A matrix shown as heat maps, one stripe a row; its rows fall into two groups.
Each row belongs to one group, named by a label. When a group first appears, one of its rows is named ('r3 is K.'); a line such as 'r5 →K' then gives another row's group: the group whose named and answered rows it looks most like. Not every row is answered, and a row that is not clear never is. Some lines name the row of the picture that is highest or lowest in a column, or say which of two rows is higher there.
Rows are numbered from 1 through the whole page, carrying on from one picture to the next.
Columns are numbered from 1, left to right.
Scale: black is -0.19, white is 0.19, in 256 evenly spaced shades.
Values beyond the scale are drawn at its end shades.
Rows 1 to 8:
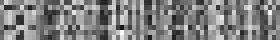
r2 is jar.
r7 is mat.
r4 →mat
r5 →mat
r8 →mat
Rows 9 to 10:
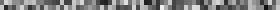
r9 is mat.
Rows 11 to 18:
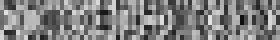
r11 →jar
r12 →jar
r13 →mat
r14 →mat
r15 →mat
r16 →mat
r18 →jar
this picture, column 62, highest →12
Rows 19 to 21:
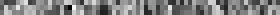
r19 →jar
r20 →mat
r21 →mat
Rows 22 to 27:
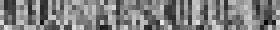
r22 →jar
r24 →jar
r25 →jar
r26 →jar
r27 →mat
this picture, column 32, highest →27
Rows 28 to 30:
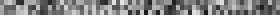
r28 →mat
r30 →jar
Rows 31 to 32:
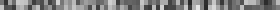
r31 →jar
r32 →jar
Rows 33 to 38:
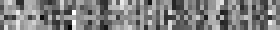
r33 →mat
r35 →mat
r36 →jar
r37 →mat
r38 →mat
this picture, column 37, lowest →38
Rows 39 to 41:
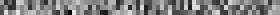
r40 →jar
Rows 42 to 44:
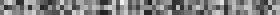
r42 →mat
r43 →jar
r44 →mat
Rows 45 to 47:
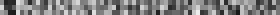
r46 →jar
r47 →jar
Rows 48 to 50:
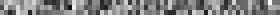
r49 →mat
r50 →jar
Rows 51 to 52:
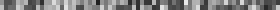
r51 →jar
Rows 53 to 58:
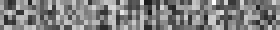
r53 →jar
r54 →jar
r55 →mat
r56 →jar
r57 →jar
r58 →mat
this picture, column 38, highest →57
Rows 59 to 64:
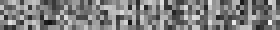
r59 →mat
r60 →jar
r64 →jar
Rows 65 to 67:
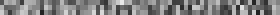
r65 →mat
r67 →jar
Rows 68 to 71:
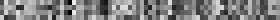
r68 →mat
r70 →mat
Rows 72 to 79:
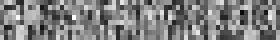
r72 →mat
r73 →jar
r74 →mat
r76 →mat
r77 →jar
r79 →jar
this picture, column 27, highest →73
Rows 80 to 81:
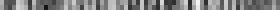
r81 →jar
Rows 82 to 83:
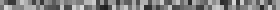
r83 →mat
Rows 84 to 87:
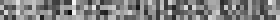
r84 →mat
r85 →jar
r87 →jar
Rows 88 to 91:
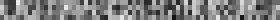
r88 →jar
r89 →jar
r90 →jar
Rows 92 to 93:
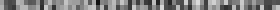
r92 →jar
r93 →jar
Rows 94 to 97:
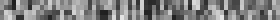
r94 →jar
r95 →jar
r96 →mat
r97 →mat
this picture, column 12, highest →95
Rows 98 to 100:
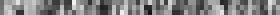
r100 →mat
